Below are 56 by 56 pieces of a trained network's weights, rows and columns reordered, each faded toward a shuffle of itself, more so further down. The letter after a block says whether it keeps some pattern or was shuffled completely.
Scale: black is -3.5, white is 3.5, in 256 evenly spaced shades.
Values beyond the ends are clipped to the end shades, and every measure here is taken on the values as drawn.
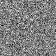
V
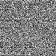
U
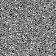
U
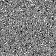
V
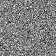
V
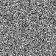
U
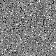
V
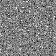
U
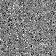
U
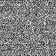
U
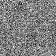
U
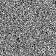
U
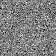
U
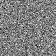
V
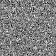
U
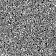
V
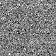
U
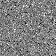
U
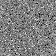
V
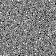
V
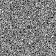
U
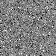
V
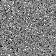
V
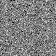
V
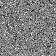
V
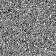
V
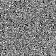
U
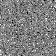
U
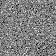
U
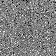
V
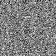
U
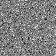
V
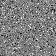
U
